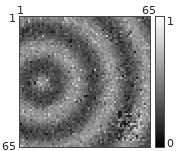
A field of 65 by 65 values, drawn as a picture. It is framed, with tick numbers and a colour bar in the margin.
Rings spread out from the middle left. The bottom right is the roughest part. There is no overall slope. An odd patch, rougher than its surroundings, sits in the bottom right. No single row or column stands out from its neighbours.
